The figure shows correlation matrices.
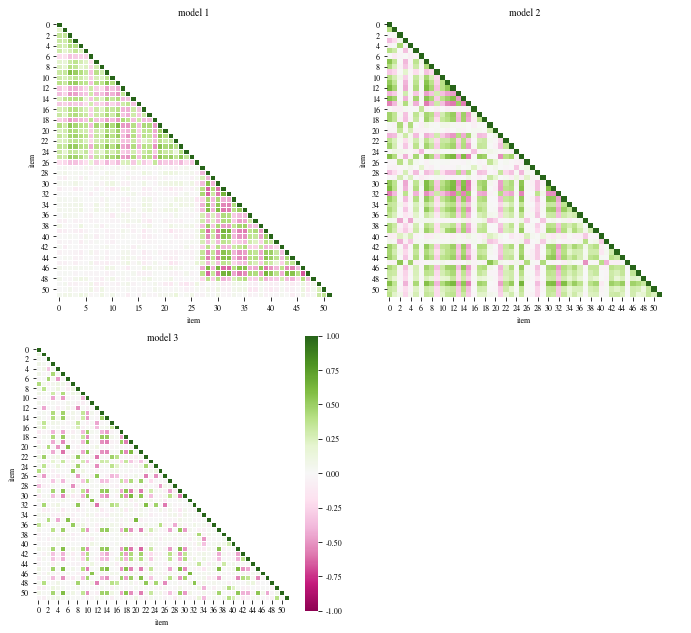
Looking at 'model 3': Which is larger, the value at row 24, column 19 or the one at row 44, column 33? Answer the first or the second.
the second
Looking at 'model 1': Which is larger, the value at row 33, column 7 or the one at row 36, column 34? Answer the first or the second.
the first
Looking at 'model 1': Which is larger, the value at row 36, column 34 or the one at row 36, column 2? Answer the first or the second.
the second
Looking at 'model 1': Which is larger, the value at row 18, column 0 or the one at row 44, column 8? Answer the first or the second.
the second
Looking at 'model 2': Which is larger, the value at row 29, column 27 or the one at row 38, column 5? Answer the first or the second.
the second
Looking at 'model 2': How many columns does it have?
52
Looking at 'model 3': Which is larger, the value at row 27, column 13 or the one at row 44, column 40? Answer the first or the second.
the second
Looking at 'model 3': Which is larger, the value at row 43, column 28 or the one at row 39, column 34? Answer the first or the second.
the first
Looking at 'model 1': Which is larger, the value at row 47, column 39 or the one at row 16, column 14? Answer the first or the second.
the first
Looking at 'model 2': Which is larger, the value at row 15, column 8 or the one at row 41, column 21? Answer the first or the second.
the second
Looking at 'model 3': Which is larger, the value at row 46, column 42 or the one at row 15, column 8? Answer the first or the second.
the second
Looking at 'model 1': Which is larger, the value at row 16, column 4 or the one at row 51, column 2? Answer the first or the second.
the first
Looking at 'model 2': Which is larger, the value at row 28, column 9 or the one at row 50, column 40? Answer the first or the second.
the first
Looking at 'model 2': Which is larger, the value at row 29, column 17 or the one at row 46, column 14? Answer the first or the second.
the second
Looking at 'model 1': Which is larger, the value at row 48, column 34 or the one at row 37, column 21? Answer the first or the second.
the first
